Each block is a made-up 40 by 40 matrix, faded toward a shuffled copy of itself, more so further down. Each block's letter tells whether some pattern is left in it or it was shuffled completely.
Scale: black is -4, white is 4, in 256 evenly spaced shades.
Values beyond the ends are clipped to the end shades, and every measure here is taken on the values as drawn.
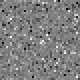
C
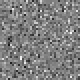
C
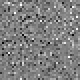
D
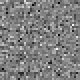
D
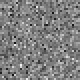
C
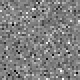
C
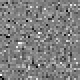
D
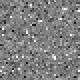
C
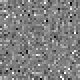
D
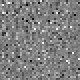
D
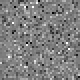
C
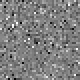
C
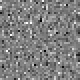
D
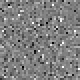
D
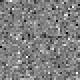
D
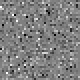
D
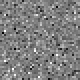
C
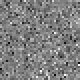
C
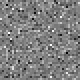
D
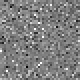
D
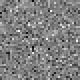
C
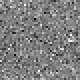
C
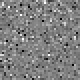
C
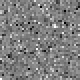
C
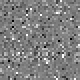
D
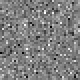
D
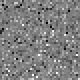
C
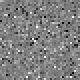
C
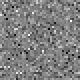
C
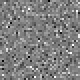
C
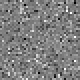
C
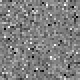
C
